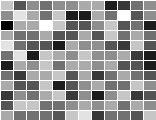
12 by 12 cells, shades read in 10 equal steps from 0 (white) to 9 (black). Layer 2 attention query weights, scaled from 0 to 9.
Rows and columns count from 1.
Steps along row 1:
up down up down same down same up down down down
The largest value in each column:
9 7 8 6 8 8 8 8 8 7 7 8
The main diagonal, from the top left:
2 1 3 3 8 4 3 7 5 2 3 2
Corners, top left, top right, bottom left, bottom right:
2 4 3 2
